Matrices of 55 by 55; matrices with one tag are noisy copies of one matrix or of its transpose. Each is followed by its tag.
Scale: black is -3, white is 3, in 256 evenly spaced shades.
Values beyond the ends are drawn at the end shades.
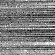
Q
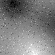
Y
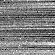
Q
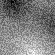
Y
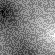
Y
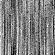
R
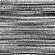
R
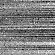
Q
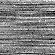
R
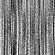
R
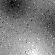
Y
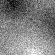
Y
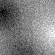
Y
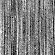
R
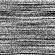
R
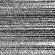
Q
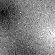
Y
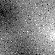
Y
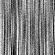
R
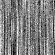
R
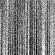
Q
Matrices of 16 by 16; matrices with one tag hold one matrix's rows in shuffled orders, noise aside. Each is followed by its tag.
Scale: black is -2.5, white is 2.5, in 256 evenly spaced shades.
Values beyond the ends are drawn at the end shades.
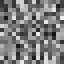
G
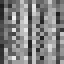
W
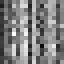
W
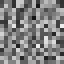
G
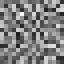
G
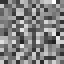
G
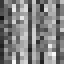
W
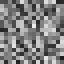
G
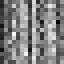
W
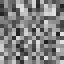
G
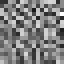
G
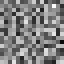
G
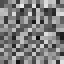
G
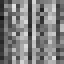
W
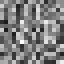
G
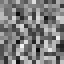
G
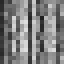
W
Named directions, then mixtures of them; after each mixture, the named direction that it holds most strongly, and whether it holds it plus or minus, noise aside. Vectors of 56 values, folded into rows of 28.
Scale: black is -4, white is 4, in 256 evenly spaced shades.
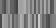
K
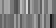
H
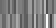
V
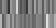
V, plus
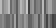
H, plus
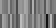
V, minus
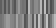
V, plus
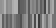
K, minus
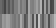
K, plus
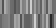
H, plus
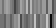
H, plus
